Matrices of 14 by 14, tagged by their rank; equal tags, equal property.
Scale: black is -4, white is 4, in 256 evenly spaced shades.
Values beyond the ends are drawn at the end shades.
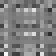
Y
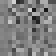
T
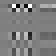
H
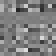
Y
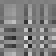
H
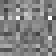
T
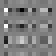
H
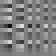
H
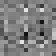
T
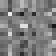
Y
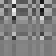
H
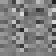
Y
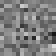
T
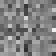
T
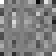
Y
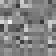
T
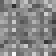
T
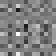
Y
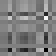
H
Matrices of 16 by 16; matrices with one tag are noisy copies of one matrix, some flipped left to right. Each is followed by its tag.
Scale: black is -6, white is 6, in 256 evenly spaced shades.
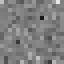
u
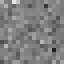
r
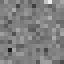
r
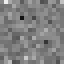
u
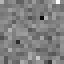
u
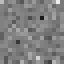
u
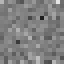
u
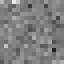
r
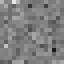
r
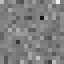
u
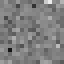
r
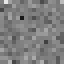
u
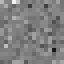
r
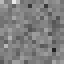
r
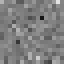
u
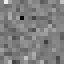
u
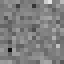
r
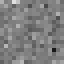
r
